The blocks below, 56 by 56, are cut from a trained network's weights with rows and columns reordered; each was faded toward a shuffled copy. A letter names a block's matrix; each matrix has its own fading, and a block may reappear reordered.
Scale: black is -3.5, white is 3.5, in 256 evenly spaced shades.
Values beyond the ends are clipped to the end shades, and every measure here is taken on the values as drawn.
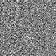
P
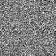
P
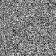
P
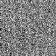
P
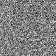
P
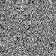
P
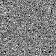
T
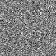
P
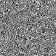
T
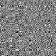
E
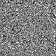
T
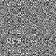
E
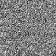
P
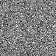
T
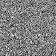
T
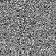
P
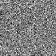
P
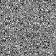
T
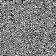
T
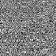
E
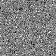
T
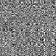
E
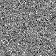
T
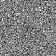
T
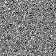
T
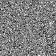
T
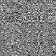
E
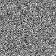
P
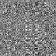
E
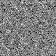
T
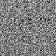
E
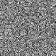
P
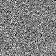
P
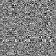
E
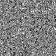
T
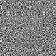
E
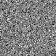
T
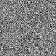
P
